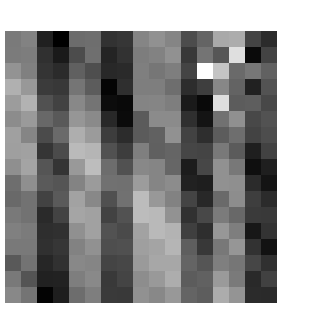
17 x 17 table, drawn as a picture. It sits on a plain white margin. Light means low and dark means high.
Odd patch: rougher, in the top right. Roughest part: top right. Stripes: upright, repeating 4 times.
